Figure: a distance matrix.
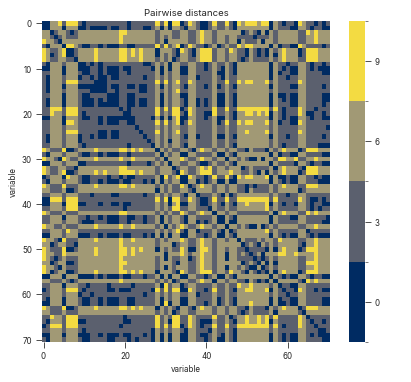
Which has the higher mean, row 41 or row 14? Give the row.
41
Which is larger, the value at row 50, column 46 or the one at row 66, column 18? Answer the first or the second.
the first
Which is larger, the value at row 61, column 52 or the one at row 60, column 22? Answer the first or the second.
the first
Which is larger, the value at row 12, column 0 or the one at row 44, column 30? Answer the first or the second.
the second
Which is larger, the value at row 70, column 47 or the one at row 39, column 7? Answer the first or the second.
the second
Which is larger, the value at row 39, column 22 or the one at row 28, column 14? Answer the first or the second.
the second
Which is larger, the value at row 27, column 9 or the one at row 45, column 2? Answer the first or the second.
the second
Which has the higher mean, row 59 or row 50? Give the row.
50
